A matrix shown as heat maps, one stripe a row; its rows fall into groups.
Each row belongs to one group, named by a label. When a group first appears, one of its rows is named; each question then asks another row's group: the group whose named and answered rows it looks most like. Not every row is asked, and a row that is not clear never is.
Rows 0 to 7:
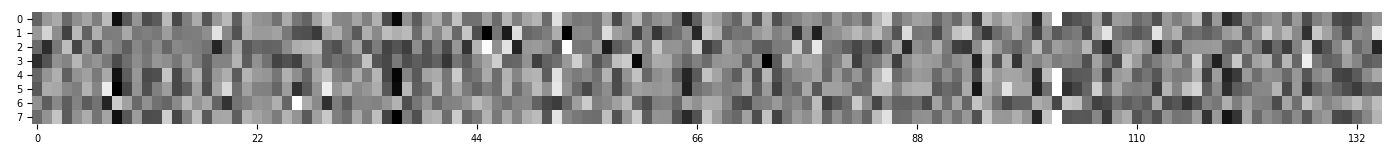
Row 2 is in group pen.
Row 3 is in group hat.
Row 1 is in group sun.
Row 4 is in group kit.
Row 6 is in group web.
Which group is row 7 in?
kit
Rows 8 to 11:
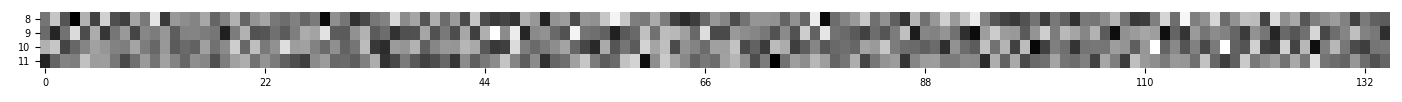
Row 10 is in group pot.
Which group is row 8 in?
sun
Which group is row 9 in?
pen
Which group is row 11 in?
hat
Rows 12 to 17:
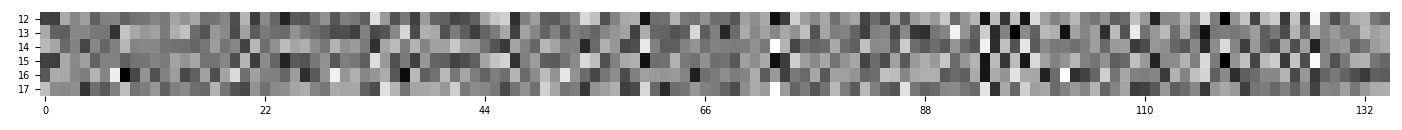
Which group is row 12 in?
hat
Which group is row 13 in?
web
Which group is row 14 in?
pot
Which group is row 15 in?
hat
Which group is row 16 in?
kit
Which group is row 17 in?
pot
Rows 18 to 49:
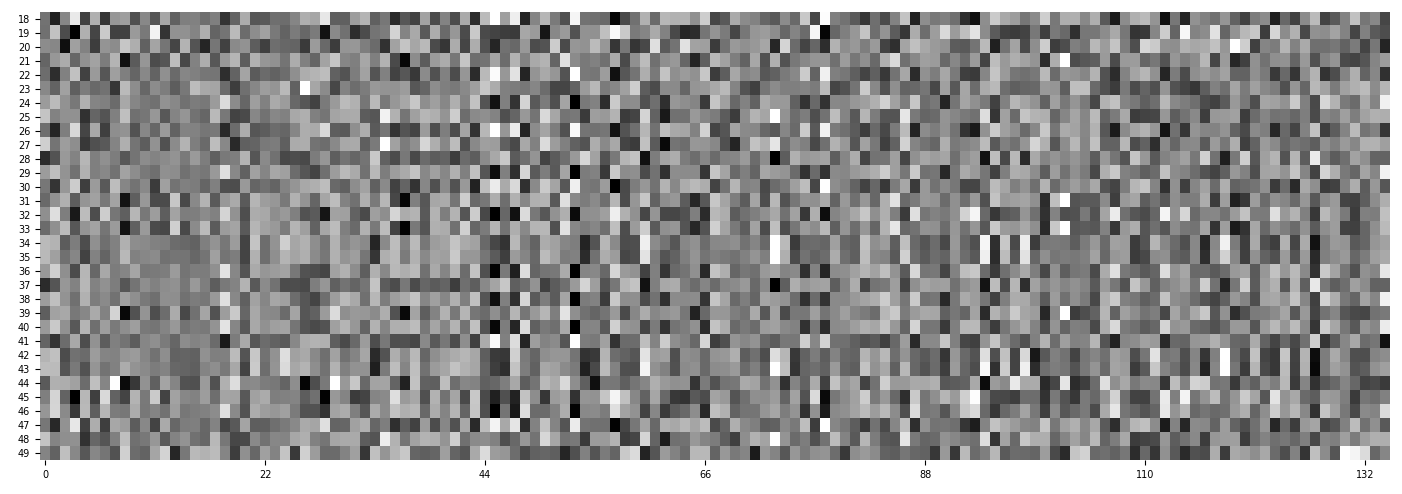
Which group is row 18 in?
pen
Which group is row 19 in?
sun
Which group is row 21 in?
kit
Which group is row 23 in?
web
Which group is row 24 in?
sun
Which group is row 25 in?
pot
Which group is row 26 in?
pen
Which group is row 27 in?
pot
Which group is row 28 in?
hat
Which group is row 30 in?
pen
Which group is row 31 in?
kit
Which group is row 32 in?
sun
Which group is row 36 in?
sun
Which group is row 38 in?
sun
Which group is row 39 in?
kit
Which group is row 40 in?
sun
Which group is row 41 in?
pen
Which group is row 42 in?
pot
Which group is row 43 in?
pot
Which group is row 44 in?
kit
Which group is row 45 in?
sun
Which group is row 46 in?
sun
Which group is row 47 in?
pen
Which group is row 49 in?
web
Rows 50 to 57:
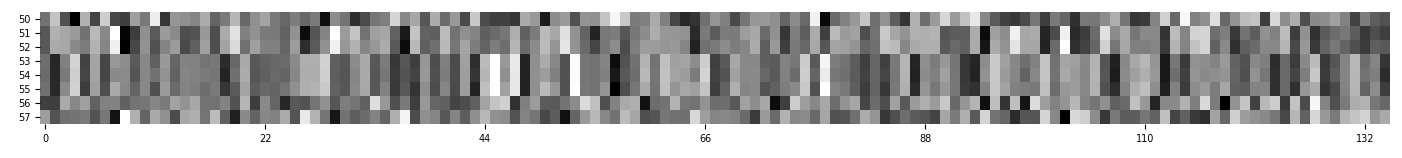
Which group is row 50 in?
sun
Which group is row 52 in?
kit
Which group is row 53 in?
pen
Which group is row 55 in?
pen
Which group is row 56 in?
hat
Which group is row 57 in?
web
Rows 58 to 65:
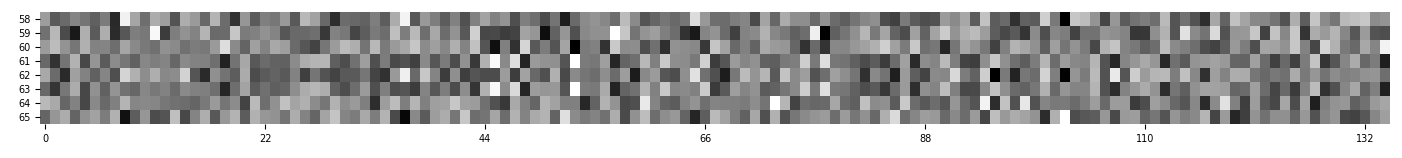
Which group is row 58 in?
web
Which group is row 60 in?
sun
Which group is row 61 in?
pen
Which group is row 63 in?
pen
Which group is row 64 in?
pot
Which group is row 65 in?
kit
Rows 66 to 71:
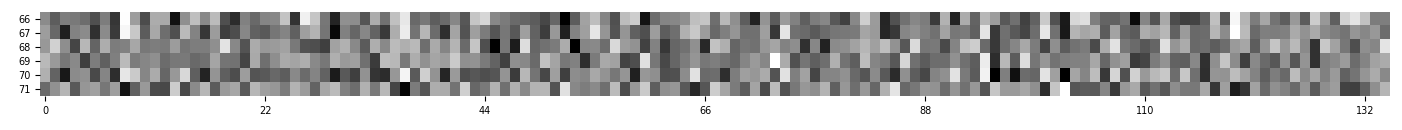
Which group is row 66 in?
web
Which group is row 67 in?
web
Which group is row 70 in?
web
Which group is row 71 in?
kit
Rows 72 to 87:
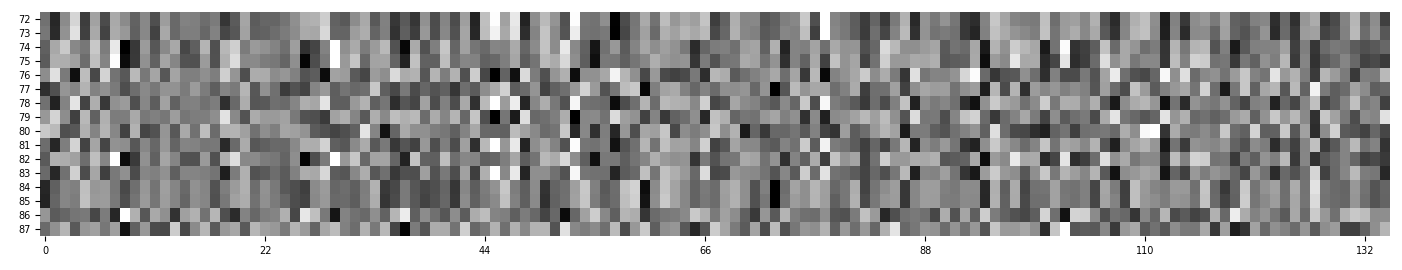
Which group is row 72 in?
pen
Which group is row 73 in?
pen
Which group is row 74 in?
kit
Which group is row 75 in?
kit
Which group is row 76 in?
sun
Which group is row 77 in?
hat
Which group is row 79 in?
sun
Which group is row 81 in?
pen
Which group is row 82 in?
kit
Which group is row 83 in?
pen
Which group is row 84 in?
hat
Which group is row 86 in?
web
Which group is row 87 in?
kit
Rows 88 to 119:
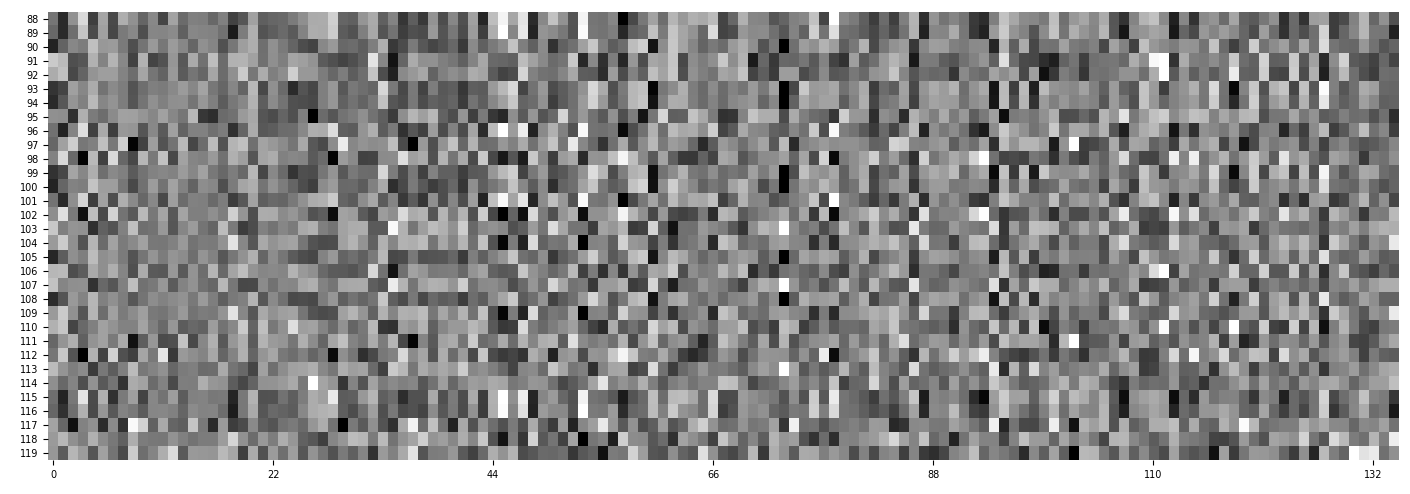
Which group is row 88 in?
pen
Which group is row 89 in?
pen
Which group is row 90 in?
hat
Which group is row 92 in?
pot
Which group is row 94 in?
hat
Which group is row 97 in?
kit
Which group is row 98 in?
sun
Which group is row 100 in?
hat
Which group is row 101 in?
pen
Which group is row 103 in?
pot
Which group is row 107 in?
pot
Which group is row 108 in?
hat
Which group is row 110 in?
pot
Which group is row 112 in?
sun
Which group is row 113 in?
pot
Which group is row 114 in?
web
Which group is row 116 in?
pen
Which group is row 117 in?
web
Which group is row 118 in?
sun
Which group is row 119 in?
web
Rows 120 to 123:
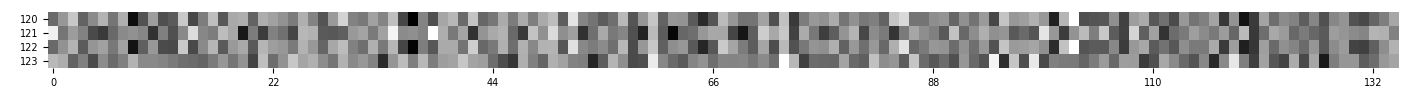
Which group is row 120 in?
kit
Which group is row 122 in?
kit
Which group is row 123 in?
pot
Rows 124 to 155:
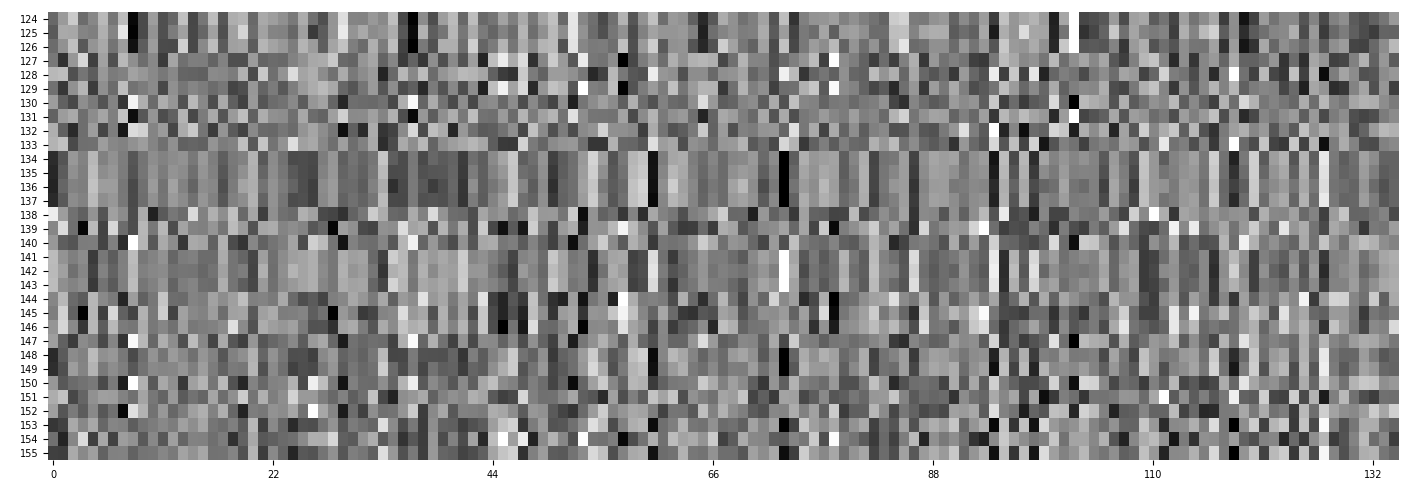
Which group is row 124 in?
kit
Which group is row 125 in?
kit
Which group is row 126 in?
kit
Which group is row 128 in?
pot
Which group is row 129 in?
pen
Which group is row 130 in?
web
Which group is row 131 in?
kit
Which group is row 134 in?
hat
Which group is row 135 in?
hat
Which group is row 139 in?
sun
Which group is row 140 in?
web
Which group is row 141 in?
pot
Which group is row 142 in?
pot
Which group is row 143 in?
pot
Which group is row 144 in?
sun
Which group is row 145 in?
sun
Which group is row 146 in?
sun
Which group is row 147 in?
web
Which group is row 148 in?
hat
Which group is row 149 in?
hat
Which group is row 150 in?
web
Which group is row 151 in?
pot
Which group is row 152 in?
web
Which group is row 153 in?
hat
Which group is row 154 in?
pen
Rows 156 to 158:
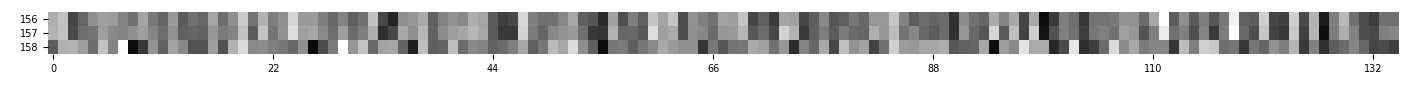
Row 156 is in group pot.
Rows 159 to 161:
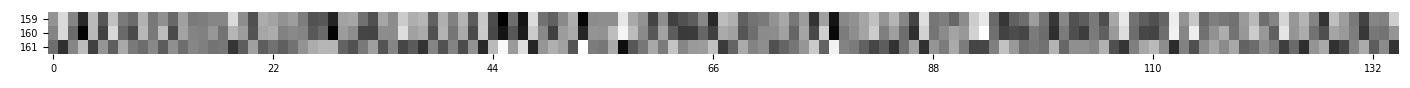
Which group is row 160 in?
sun
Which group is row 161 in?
pen
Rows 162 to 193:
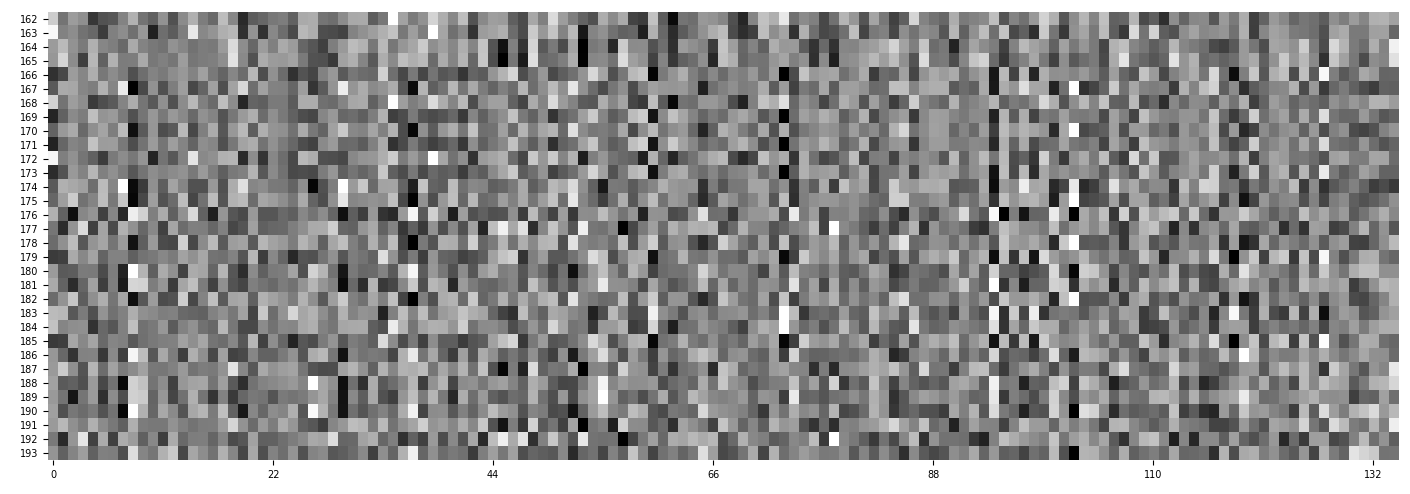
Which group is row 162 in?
pot
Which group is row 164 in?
sun
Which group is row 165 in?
sun
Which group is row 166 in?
hat
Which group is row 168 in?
pot
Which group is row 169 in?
hat
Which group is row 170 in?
kit
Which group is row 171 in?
hat
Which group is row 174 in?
kit
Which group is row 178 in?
kit
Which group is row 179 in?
hat
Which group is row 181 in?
web
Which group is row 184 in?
pot
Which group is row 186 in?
web
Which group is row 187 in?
sun
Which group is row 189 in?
web
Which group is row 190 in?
web
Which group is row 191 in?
sun
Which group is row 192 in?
pen
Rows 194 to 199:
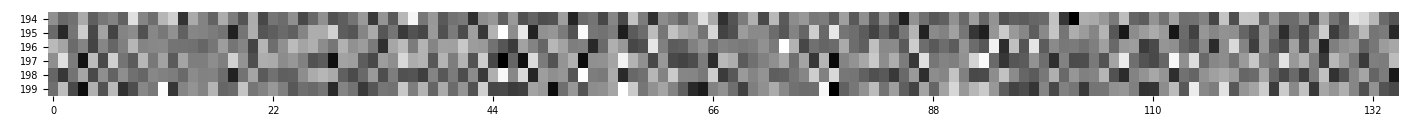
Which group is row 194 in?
web
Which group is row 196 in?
pot
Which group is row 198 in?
pen
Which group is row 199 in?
sun
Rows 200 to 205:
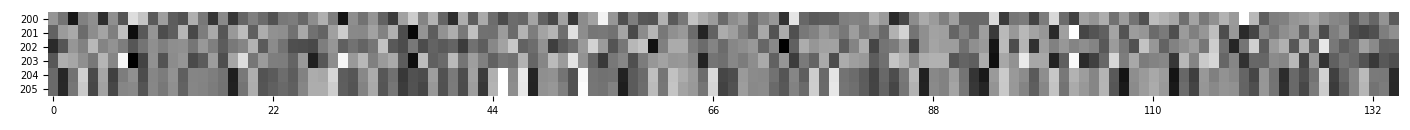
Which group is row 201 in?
kit
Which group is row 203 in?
kit
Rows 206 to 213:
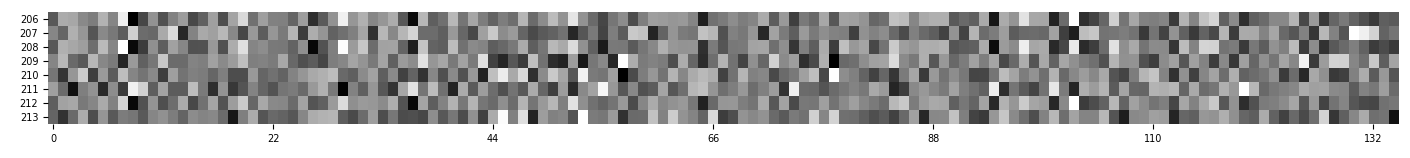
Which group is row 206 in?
kit
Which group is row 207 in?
web
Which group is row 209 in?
sun
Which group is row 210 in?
pen
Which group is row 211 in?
web
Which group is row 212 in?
kit
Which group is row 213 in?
pen
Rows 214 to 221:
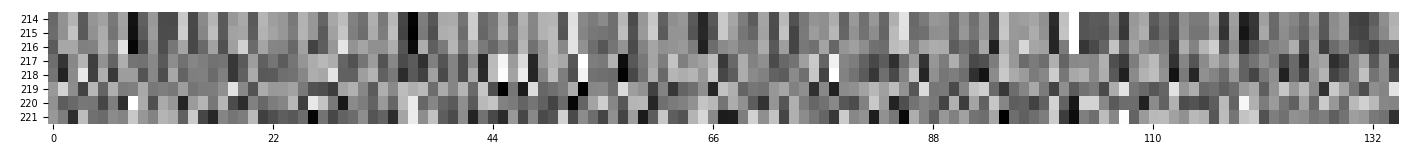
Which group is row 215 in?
kit
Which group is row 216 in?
kit
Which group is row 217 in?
pen
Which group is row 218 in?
pen
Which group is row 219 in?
sun
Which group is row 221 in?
web
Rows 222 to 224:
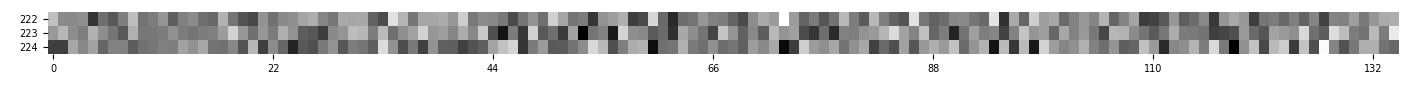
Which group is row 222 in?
pot
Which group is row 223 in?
sun
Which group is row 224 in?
hat
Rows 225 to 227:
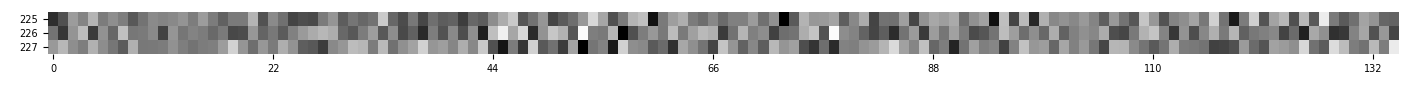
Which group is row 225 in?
hat
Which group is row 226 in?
pen
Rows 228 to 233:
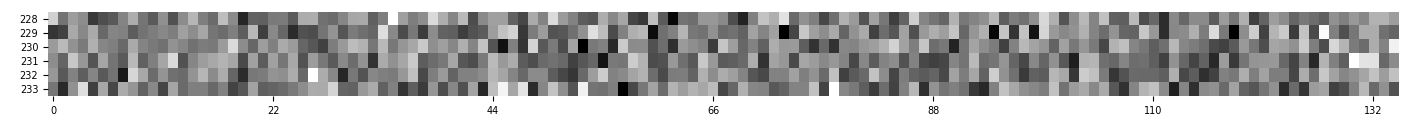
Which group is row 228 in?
pot
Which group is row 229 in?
hat
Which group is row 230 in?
sun
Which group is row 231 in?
web
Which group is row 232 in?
web
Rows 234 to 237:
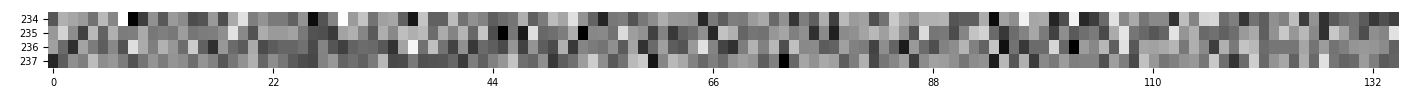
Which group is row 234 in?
kit
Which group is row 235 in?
sun
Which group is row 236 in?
web
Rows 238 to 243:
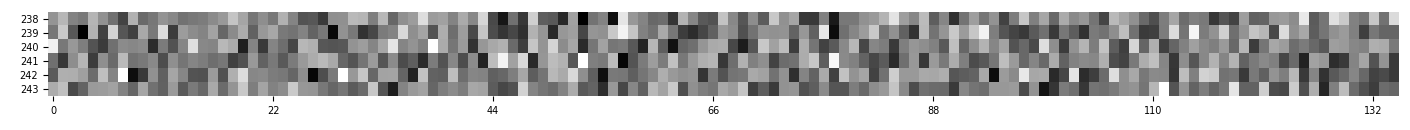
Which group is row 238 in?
sun
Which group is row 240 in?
pot
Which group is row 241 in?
pen
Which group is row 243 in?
pot
